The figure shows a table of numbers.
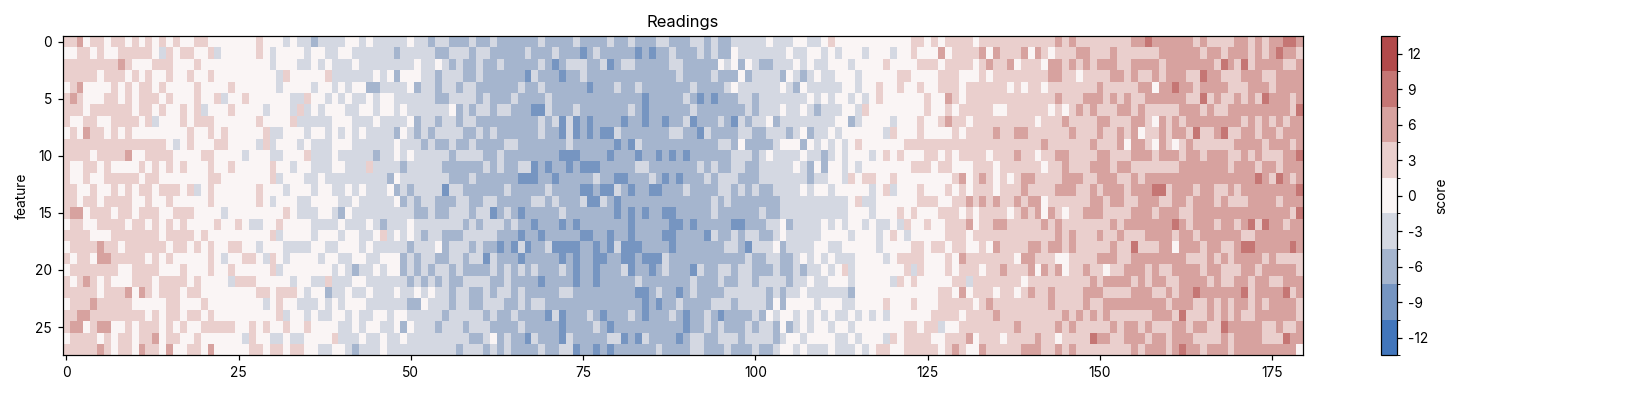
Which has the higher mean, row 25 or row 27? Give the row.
27
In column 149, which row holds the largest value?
26
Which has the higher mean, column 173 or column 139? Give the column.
173
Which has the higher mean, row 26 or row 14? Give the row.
26
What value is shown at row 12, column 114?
3
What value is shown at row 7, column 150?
6
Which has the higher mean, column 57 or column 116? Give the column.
116
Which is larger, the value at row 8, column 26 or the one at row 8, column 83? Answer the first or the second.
the first
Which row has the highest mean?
27
